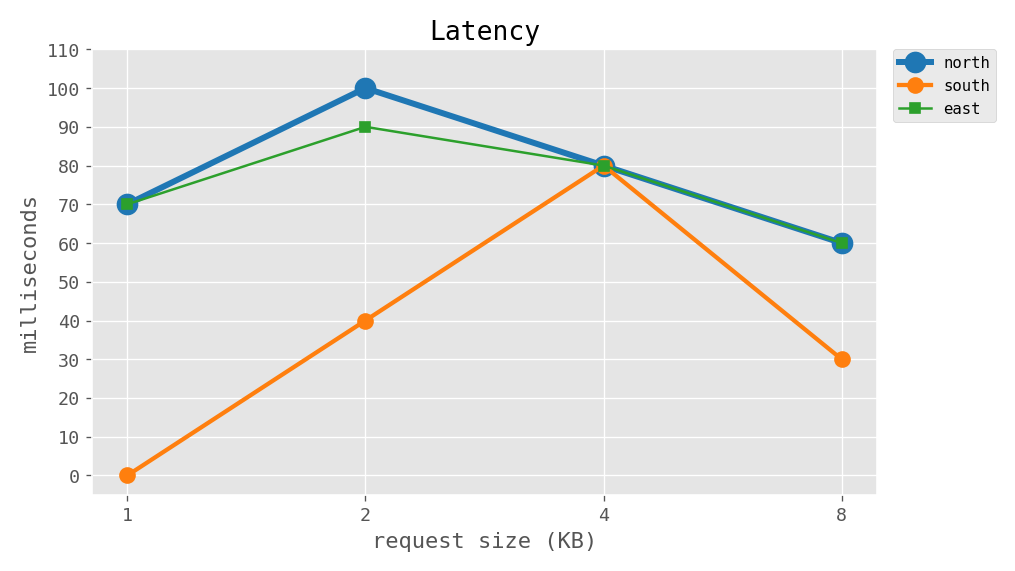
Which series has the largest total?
north
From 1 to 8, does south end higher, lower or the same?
higher
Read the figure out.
Title: Latency
x-axis: request size (KB), ticks 1 2 4 8
y-axis: milliseconds, ticks 0 10 20 30 40 50 60 70 80 90 100 110
Legend: north, south, east
Values:
north: 70 100 80 60
south: 0 40 80 30
east: 70 90 80 60
